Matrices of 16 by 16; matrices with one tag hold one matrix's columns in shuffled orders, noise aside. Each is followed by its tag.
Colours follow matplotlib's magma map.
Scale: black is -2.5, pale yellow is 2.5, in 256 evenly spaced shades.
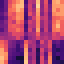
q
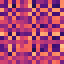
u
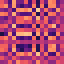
u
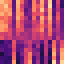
q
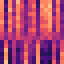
q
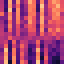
q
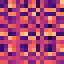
u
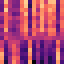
q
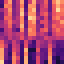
q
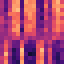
q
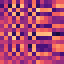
u
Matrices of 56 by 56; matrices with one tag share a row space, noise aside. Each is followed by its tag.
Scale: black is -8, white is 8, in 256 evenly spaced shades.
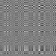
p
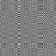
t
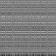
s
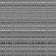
s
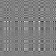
p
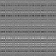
s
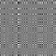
t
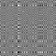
t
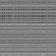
s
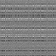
s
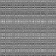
s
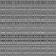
s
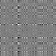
t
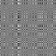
t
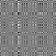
t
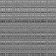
s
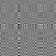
t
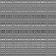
s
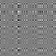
t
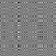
t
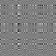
t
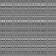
s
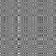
t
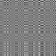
p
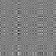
t
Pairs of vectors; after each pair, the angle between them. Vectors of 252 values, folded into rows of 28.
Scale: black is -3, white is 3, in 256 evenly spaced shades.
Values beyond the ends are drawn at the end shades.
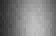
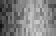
nearly parallel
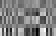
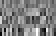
nearly opposite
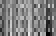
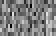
partly opposed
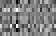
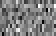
partly opposed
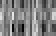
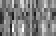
nearly opposite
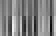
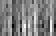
nearly opposite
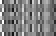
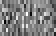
partly aligned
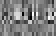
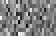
orthogonal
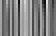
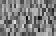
orthogonal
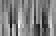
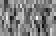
partly aligned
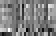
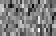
orthogonal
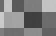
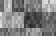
nearly parallel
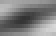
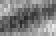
nearly parallel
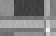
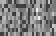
orthogonal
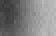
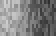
nearly opposite
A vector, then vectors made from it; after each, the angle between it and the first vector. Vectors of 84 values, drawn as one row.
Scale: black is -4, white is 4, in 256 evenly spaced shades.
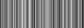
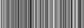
partly opposed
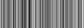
nearly opposite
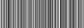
partly opposed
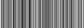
nearly opposite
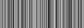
partly opposed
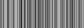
partly opposed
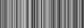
nearly parallel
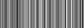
partly aligned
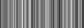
nearly parallel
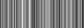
nearly parallel
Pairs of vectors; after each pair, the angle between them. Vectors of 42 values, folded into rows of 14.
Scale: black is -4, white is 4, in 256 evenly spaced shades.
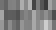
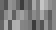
partly opposed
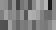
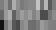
partly aligned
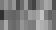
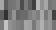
partly aligned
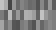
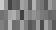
partly aligned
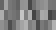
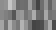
orthogonal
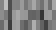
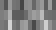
nearly opposite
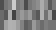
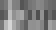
partly aligned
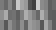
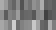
orthogonal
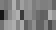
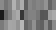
nearly parallel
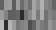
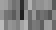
partly aligned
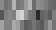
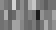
partly aligned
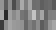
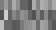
nearly opposite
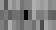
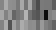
partly opposed
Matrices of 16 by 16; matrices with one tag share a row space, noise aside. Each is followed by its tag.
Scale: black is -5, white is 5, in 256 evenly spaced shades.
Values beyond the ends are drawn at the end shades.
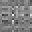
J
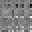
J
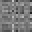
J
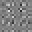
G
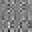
G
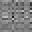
J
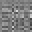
J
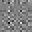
G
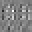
G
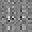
G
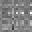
J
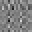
G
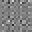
G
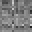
J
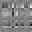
J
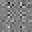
G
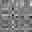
J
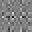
G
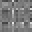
J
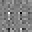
G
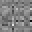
J
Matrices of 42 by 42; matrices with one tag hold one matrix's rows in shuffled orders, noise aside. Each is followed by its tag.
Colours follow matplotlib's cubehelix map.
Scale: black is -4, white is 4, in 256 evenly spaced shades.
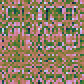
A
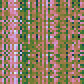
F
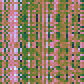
F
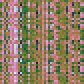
F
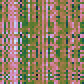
F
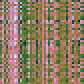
F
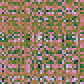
A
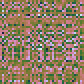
A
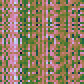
F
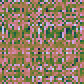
A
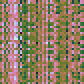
F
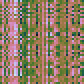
F
